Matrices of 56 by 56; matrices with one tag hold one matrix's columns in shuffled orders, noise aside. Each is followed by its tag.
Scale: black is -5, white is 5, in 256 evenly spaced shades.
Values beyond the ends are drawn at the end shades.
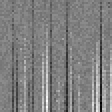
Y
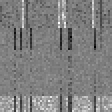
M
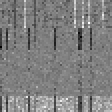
M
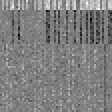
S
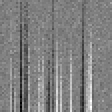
Y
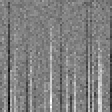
Y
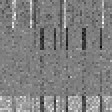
M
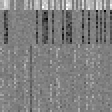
S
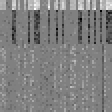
S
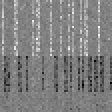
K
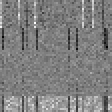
M
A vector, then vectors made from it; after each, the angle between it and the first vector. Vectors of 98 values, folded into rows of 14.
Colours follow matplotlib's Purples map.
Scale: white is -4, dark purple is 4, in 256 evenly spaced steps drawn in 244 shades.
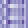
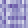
nearly opposite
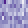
partly opposed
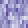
partly aligned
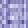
nearly parallel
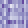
nearly parallel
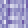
nearly parallel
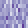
orthogonal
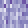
partly aligned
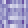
nearly parallel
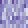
orthogonal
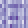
nearly opposite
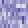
orthogonal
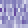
orthogonal
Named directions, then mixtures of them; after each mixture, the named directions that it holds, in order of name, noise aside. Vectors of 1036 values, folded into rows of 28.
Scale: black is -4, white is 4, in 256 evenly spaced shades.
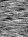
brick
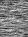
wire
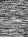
brick, wire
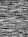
wire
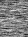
wire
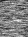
brick, wire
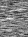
brick, wire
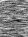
brick, wire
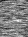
brick, wire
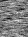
brick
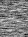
wire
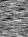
brick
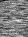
brick, wire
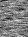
brick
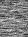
wire
